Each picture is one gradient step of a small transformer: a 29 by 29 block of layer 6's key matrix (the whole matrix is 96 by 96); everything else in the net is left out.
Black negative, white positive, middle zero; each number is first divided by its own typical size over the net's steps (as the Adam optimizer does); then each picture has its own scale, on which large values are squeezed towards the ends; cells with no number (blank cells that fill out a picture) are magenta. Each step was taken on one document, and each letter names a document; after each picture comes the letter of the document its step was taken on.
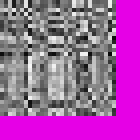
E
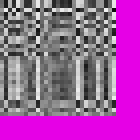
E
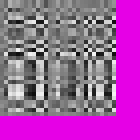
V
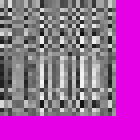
V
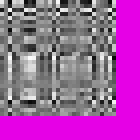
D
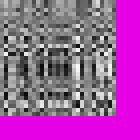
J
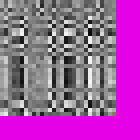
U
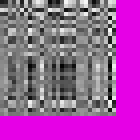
D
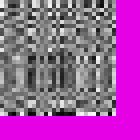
U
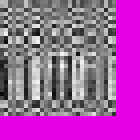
V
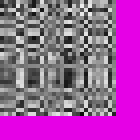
U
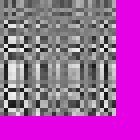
J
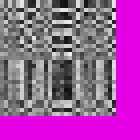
V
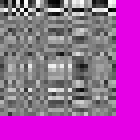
D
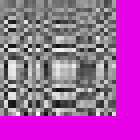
J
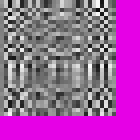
J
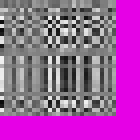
U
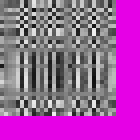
U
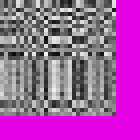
E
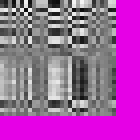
E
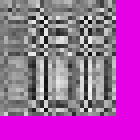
V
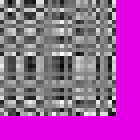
D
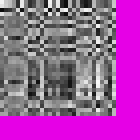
V
